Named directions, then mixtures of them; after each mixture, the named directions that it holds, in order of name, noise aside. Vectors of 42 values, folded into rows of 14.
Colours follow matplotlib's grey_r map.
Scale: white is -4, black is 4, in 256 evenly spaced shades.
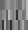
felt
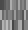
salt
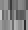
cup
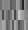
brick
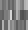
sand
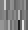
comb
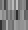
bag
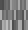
salt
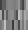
brick, felt, salt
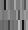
comb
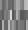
sand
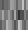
brick, salt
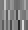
comb, felt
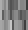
cup, felt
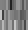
brick, cup, sand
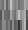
comb, cup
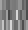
felt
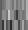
felt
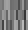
cup, felt, salt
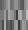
brick, felt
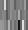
comb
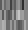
brick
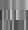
cup, sand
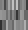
bag
